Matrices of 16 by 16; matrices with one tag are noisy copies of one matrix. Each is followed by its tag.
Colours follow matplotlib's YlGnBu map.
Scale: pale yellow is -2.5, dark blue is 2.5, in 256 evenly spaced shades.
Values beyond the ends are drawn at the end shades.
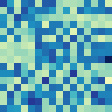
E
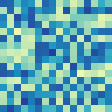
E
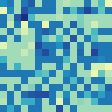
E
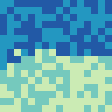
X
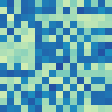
E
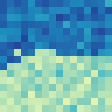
X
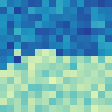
X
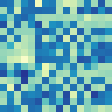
E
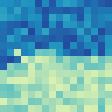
X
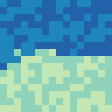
X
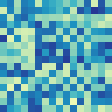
E
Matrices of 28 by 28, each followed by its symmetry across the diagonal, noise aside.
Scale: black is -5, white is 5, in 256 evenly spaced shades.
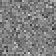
antisymmetric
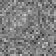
symmetric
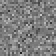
neither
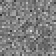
symmetric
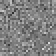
symmetric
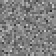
antisymmetric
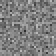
neither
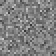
symmetric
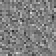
antisymmetric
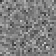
symmetric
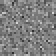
antisymmetric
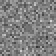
symmetric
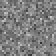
neither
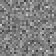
antisymmetric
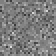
symmetric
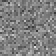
neither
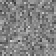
neither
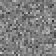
neither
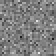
antisymmetric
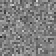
antisymmetric
